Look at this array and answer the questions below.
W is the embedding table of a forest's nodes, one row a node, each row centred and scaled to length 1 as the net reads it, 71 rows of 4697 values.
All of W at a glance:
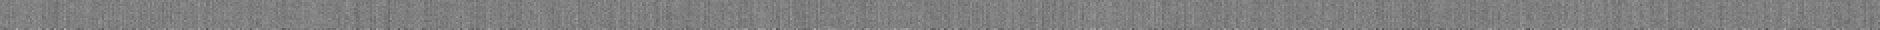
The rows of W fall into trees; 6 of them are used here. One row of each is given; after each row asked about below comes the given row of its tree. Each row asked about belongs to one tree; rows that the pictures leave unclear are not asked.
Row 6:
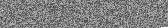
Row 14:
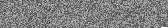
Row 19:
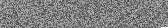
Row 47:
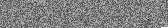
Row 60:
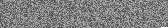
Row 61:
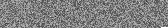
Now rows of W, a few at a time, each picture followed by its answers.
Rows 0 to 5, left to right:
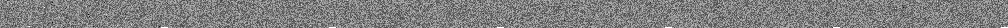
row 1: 19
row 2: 61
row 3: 6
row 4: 61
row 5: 6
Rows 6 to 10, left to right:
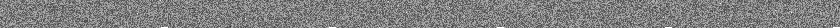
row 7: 60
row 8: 60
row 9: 19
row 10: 6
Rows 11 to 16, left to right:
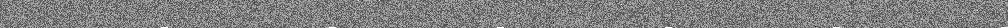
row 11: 60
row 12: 60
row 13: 60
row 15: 60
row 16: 19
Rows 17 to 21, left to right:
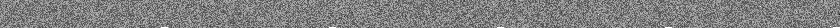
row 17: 6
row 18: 47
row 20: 61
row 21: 19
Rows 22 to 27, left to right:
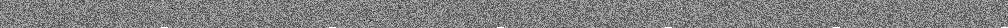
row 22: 61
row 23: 60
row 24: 6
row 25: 60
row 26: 19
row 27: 47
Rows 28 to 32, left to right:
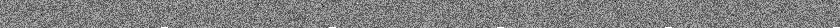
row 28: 6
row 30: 6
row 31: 61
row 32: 61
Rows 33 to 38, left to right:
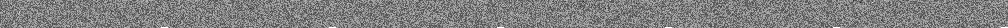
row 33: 60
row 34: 60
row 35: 47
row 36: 14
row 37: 61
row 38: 19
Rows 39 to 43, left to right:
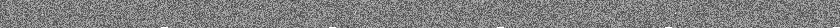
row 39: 60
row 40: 14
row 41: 60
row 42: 47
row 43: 14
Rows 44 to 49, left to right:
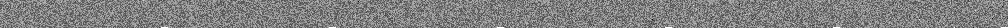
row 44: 47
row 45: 19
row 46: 60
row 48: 47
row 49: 19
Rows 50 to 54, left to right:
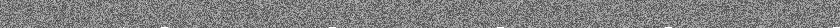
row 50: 6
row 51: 19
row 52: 61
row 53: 6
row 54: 6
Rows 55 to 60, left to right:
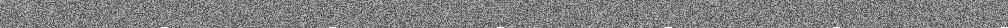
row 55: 19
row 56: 47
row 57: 47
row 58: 6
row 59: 47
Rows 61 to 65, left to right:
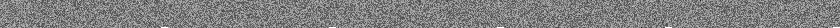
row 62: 19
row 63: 61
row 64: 47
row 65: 6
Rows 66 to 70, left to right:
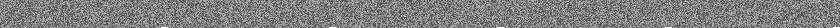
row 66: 6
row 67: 47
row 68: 61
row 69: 60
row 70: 14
